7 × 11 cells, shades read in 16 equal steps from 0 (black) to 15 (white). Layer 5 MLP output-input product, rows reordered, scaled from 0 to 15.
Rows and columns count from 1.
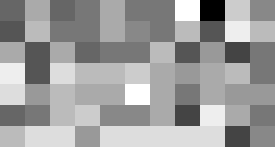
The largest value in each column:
14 13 13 12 13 15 13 15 14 14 11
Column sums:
65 60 71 62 69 70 68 64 61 64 57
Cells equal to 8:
5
